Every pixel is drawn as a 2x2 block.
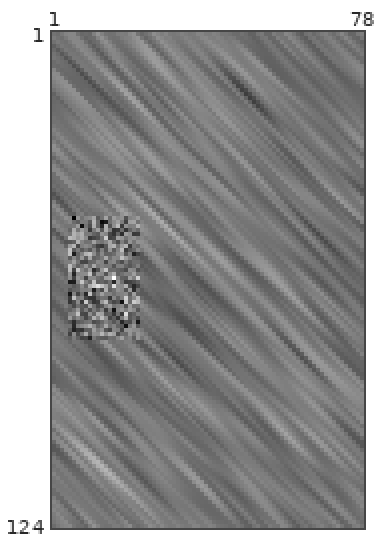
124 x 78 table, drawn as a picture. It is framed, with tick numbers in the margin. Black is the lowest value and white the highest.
Histogram: heavy tails on both sides. Roughest part: middle left. Slope: none. Odd patch: rougher, in the middle left. Grain: diagonal, down to the right. Mirror symmetry: none.
